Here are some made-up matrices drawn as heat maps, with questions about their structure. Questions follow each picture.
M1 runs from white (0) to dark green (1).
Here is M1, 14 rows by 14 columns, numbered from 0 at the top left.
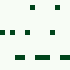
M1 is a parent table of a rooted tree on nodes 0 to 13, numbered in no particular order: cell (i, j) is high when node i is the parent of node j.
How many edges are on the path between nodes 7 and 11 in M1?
1
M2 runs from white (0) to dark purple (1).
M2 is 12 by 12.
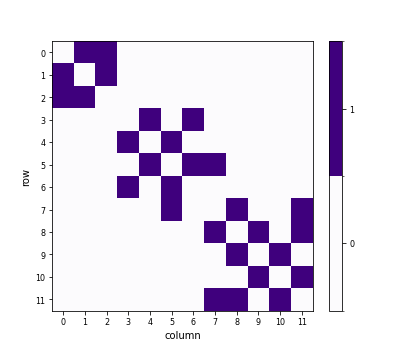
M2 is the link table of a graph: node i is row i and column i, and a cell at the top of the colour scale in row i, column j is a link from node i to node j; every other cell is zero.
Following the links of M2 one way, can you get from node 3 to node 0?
no
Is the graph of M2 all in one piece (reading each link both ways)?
no
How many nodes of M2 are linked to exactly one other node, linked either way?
0
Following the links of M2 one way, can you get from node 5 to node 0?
no
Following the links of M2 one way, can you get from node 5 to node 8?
yes
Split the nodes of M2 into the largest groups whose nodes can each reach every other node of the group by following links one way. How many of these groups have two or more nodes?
2
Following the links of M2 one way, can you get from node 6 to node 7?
yes
